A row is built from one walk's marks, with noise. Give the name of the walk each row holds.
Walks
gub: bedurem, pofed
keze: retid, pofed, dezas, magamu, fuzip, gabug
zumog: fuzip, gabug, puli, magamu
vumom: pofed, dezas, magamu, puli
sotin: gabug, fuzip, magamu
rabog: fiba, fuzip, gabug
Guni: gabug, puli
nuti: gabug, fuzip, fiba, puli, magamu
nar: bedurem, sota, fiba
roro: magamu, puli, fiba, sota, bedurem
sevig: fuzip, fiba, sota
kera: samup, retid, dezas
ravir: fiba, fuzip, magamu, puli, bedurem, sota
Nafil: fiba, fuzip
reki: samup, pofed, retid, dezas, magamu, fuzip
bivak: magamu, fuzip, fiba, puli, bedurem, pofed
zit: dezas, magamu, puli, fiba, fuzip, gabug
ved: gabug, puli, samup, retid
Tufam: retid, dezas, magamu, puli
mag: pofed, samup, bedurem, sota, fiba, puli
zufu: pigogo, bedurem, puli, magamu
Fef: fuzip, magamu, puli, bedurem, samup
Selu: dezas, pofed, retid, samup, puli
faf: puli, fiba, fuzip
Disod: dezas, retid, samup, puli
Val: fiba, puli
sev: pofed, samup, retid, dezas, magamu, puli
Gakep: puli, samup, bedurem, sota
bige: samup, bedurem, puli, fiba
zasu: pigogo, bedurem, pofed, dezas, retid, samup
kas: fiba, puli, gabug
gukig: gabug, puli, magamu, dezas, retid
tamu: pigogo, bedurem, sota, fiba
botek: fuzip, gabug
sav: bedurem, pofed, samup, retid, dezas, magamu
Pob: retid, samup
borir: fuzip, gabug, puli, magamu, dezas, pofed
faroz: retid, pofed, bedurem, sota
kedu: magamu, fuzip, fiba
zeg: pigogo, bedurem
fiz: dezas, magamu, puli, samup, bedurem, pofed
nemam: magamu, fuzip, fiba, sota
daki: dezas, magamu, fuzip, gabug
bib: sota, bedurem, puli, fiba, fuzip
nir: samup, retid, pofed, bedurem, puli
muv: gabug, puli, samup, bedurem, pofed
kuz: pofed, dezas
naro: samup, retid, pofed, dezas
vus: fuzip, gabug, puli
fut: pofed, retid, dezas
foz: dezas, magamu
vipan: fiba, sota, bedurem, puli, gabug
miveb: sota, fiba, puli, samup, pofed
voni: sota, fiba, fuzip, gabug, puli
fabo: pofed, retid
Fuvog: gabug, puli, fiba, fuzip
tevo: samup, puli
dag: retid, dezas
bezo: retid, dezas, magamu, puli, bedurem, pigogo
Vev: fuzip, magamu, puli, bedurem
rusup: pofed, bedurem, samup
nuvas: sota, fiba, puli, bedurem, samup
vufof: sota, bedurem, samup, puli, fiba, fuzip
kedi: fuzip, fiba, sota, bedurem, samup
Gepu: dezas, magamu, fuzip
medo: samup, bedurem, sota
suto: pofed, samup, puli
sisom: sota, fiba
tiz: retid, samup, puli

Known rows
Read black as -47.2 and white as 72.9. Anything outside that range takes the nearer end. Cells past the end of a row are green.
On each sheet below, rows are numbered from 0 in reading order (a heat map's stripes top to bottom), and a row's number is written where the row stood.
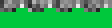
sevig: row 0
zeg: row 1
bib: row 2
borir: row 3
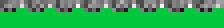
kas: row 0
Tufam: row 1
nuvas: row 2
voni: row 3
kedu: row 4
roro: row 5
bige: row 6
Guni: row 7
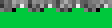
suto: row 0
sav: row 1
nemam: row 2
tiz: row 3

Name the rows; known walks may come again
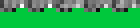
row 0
mag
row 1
nuvas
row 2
Guni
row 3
Selu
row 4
rabog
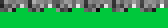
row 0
fut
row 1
faroz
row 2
Fef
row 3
naro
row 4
kuz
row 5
kedi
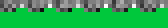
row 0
Tufam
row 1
bige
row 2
faf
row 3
Gakep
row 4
sevig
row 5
keze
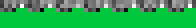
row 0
medo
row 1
suto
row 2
vus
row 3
muv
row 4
Val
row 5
ravir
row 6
nar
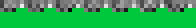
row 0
bib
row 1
vumom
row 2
tiz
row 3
zit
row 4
Fuvog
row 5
kedu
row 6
sev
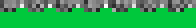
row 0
vipan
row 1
foz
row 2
zasu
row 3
sisom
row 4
zeg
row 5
gukig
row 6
dag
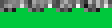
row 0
kas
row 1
tamu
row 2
nemam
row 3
gub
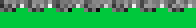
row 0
sav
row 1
roro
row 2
Disod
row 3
ved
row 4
fiz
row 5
voni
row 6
zumog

